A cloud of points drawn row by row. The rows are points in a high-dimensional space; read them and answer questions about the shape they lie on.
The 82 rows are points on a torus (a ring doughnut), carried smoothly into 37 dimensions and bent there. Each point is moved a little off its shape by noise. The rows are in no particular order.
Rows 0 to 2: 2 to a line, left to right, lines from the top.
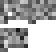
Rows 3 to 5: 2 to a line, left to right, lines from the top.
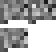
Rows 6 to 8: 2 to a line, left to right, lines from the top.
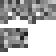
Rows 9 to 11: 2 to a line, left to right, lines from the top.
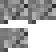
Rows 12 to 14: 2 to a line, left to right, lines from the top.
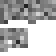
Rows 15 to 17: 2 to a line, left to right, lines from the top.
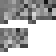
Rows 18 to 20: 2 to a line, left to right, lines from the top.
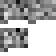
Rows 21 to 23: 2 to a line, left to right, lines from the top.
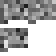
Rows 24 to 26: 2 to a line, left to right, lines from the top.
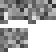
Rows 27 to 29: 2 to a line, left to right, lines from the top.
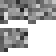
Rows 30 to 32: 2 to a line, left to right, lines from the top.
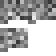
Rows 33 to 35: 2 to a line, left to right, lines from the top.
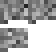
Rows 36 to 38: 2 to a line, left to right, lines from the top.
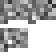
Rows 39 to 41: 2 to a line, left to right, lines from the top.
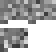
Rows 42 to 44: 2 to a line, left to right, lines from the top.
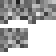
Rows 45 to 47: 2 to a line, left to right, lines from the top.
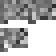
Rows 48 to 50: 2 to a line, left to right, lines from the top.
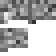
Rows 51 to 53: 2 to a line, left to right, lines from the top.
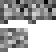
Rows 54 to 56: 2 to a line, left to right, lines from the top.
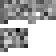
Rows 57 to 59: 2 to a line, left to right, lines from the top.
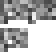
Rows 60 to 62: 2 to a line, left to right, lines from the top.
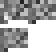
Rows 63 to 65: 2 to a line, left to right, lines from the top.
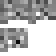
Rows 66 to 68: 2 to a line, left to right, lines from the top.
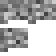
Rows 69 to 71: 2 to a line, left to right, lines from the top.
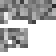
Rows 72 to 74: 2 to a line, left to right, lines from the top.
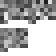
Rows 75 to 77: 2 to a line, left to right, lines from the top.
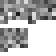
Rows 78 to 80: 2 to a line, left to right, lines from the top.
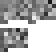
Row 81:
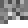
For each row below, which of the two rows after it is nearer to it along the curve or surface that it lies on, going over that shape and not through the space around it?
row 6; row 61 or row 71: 71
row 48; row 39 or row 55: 55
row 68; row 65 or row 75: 75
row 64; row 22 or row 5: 22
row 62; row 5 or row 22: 5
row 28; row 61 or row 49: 61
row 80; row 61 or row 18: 61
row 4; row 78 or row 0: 78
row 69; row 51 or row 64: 64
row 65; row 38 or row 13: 38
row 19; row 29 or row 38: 38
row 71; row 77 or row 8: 77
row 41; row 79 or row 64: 79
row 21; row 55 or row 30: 30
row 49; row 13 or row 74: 74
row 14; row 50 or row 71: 71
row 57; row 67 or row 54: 67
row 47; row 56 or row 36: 56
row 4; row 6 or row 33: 33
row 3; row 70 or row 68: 70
